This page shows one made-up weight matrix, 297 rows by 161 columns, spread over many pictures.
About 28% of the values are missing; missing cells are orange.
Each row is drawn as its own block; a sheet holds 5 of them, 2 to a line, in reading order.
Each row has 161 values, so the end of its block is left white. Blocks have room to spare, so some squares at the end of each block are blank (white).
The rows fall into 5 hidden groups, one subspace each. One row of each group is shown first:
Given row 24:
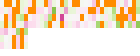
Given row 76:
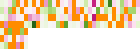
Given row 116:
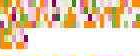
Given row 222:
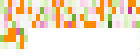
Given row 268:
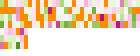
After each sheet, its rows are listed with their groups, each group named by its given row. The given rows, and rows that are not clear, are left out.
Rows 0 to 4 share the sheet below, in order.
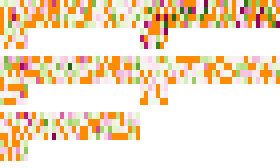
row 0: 116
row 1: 24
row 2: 222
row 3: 24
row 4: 24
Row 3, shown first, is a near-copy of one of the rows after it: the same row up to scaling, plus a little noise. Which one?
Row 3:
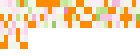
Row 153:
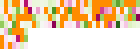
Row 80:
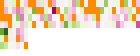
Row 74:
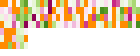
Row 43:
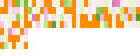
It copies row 43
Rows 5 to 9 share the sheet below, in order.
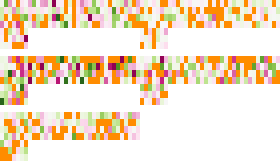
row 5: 116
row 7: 76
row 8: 76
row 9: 222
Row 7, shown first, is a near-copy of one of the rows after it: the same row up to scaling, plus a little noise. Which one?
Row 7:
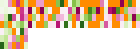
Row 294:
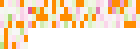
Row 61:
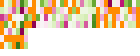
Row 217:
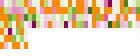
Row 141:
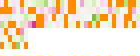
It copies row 294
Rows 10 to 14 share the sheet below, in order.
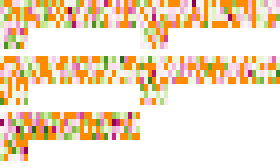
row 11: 116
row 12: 76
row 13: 116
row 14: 222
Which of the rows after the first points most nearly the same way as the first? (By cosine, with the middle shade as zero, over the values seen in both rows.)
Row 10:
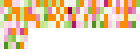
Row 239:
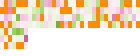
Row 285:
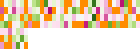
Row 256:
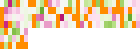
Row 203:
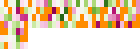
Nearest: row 285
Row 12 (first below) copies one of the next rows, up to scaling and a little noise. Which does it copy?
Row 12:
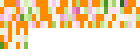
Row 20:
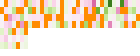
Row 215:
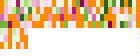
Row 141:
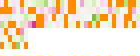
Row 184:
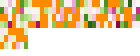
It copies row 215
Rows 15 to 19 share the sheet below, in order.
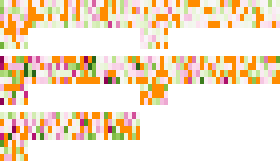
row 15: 76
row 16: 222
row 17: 76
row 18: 268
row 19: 116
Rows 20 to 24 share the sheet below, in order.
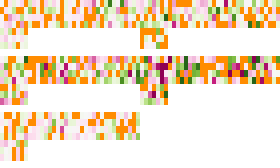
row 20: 76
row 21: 76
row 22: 24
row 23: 222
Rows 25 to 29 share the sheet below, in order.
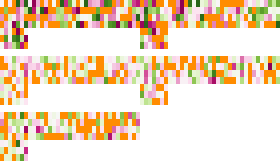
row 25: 24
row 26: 268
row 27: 222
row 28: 222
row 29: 222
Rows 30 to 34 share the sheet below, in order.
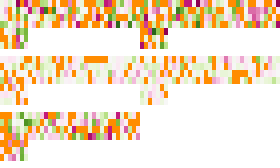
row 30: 24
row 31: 268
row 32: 116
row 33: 222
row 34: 222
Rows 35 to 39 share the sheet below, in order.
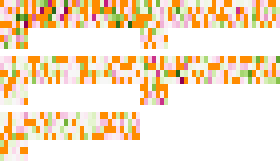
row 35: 24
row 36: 222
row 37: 116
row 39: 24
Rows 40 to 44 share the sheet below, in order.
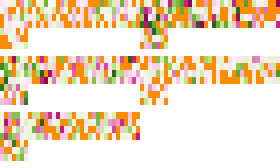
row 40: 76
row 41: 268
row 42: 222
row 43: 24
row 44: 268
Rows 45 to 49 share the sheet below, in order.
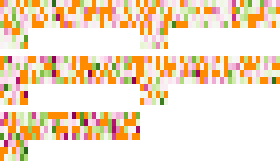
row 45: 116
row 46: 76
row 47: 116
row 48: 116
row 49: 116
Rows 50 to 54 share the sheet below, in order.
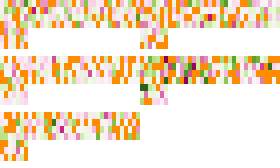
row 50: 24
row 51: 76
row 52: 116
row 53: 24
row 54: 24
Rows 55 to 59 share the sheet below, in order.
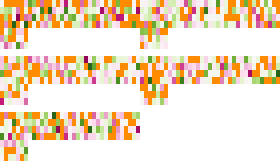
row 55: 24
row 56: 24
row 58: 116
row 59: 116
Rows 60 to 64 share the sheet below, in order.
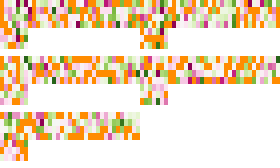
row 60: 24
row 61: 76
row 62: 24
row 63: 268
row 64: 268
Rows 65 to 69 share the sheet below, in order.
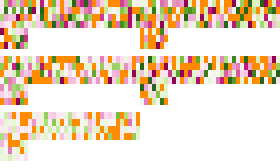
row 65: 24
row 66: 76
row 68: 116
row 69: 222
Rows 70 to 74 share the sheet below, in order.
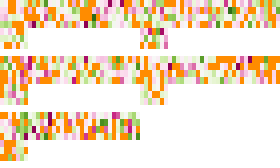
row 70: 76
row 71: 76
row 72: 222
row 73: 76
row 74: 24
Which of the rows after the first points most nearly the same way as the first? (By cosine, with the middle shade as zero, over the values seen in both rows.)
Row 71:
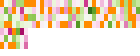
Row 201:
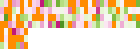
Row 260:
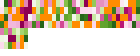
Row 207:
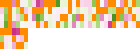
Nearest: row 260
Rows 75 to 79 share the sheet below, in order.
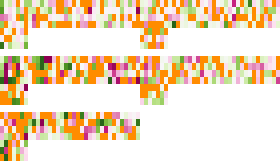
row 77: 268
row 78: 268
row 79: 24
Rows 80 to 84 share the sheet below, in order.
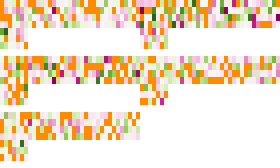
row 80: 24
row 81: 116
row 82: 24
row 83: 116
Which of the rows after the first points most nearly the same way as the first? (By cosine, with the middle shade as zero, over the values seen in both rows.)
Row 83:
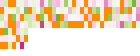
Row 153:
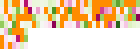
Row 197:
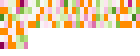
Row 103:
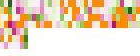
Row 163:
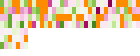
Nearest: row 103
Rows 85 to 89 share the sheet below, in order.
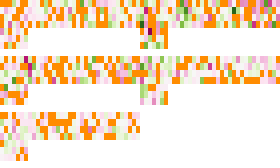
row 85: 222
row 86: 268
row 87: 24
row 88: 222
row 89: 116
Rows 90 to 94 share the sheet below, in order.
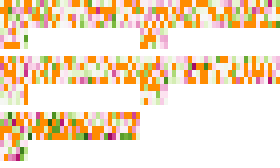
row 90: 222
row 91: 222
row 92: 222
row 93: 24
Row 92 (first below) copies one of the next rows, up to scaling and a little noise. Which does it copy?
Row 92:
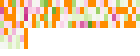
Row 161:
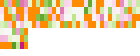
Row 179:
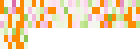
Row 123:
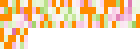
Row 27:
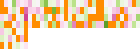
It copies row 27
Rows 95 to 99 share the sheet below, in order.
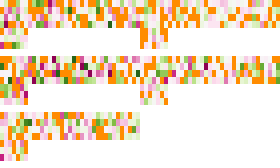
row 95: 268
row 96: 222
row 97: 116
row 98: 24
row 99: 76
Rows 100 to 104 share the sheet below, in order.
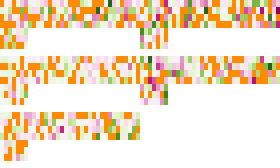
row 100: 76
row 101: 24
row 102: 222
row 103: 268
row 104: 24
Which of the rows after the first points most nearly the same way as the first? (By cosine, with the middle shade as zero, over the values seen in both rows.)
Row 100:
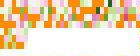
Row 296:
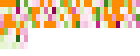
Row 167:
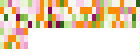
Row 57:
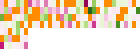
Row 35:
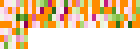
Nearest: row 296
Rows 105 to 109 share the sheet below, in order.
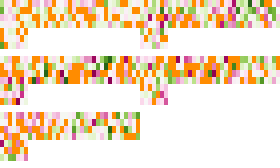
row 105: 76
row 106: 76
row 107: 76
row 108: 76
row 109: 222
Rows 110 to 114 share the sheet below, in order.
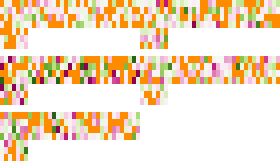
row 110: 76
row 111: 24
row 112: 116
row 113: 76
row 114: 116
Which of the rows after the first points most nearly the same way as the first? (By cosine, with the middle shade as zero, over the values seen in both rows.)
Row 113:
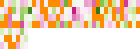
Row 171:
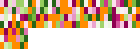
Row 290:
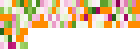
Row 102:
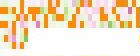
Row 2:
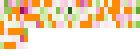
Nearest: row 171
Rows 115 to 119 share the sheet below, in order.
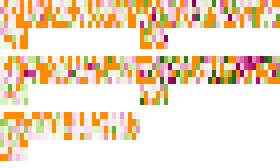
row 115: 222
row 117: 76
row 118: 76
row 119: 222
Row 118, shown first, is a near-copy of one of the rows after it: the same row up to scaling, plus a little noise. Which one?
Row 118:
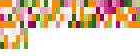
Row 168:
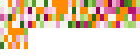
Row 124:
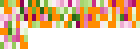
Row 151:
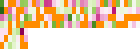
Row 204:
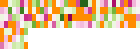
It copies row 168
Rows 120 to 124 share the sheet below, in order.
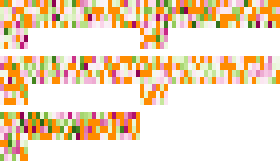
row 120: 116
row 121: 24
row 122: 116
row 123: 222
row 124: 76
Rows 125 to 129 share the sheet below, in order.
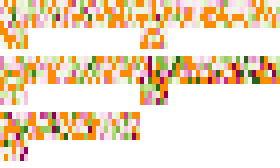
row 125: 116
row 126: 222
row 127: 76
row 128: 268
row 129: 116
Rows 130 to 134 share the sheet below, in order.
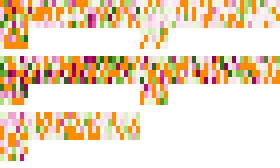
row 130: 222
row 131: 76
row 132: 76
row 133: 116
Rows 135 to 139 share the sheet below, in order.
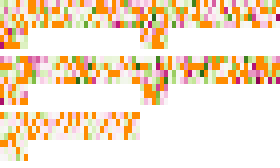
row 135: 268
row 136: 116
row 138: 24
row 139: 76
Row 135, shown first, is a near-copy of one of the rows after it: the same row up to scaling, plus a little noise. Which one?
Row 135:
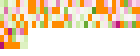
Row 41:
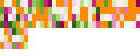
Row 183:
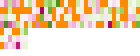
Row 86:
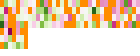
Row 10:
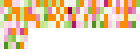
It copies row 86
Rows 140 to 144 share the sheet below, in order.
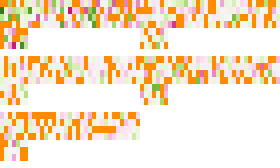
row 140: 222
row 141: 76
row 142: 222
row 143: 268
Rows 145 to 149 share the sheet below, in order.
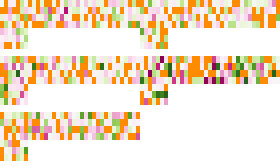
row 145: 24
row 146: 116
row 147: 24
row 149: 222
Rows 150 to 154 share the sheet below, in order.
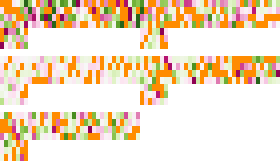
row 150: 24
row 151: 76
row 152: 268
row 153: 24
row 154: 116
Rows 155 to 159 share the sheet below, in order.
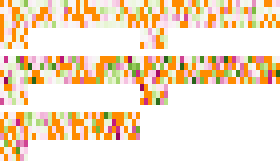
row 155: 24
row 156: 222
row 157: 76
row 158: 24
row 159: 24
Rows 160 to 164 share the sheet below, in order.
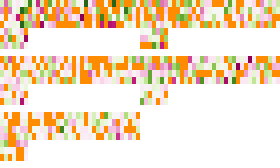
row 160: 222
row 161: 222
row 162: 116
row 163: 76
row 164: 24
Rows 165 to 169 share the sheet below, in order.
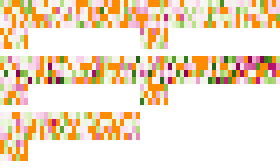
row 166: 222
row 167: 268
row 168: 76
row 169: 24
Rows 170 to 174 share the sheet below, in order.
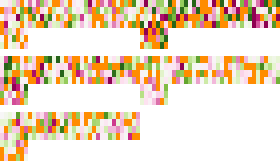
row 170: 222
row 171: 116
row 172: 268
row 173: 268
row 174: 24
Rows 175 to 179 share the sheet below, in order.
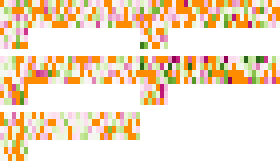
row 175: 24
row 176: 76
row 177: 222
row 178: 76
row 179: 222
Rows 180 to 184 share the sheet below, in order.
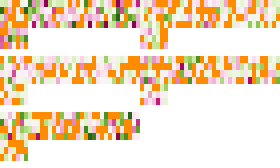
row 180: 222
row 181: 76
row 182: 116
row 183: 268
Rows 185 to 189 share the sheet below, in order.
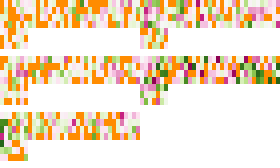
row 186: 268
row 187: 24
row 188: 24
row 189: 222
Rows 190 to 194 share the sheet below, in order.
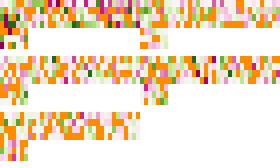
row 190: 268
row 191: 222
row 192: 116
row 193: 116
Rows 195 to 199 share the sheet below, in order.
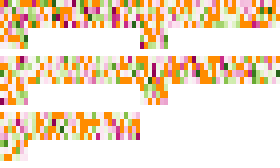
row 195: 116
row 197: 76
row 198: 116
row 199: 24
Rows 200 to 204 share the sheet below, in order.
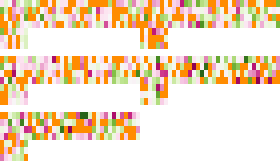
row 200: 222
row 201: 268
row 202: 116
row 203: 24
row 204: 76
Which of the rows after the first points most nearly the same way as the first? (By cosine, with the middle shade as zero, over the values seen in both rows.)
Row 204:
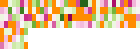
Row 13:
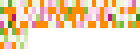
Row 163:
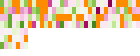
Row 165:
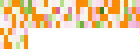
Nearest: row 13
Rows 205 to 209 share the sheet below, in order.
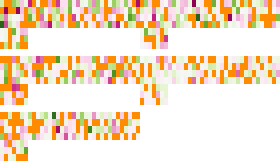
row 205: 268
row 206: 116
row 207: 268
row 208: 24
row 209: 116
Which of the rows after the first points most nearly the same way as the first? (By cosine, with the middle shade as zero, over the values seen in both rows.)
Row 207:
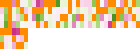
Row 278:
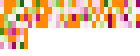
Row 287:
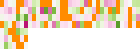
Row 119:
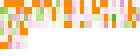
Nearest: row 119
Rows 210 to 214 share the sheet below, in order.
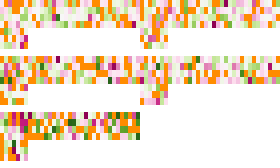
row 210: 116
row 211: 222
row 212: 268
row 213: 268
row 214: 222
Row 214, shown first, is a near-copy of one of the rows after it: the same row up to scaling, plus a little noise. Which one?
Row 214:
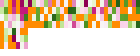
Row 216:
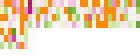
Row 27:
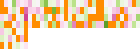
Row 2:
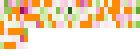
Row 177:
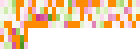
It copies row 216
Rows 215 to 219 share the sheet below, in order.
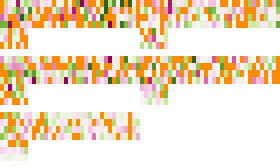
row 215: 76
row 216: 222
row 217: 76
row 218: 116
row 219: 222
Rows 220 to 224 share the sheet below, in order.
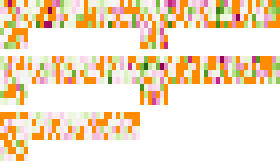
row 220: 268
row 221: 76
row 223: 222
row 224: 268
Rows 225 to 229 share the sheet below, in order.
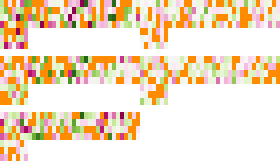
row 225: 222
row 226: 24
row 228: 76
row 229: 76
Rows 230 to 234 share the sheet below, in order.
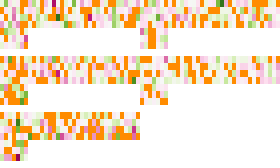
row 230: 116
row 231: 222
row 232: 116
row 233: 24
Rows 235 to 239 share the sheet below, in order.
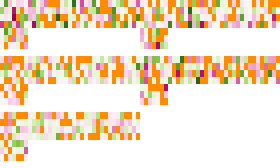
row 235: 116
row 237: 222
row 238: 268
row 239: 268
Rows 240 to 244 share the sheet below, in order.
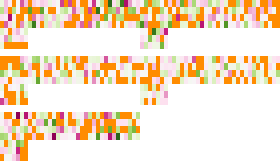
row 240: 76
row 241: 268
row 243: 116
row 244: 24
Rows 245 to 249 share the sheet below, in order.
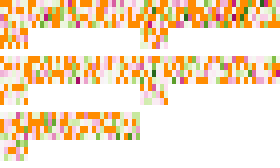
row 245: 76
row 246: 76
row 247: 76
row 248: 116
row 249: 24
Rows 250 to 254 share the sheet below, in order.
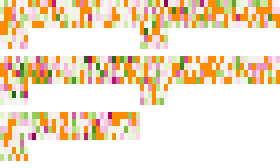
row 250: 116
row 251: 24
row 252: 222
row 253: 268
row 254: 76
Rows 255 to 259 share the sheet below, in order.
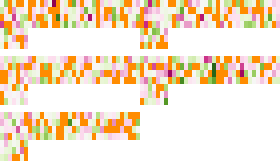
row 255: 116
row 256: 268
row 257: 222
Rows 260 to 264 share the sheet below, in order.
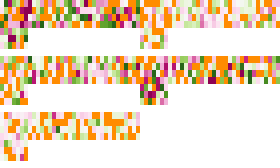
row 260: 222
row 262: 222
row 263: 222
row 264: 116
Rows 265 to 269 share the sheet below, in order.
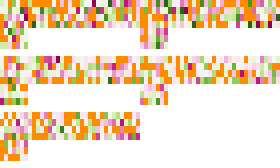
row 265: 76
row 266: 24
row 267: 268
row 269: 24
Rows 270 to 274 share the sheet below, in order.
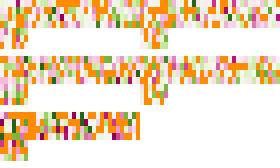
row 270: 24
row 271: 116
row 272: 24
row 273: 24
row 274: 116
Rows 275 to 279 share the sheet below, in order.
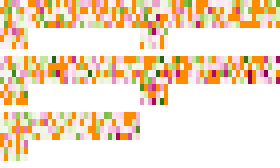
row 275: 268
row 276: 268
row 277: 116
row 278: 222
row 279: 24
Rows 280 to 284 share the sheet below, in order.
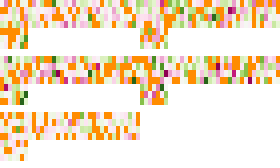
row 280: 116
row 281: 76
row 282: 116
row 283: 76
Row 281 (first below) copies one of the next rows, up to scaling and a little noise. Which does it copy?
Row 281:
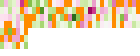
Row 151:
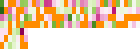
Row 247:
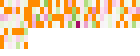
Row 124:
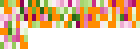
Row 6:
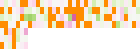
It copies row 124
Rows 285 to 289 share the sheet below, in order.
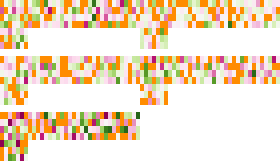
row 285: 76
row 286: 76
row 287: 24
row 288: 222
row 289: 222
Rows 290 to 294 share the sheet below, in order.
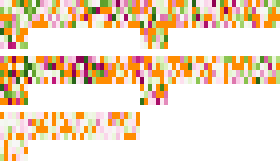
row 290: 222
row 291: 116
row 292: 222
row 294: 76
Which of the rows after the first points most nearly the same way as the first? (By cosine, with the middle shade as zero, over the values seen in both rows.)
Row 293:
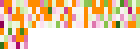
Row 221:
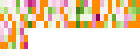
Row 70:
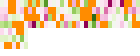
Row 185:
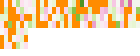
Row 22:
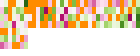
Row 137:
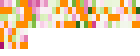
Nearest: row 221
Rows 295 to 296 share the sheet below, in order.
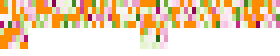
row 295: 116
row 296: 24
